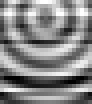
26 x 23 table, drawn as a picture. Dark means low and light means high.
The bottom left is the ninth with the lowest average. The ninth with the highest average is the top middle. Rings spread out from the top middle.
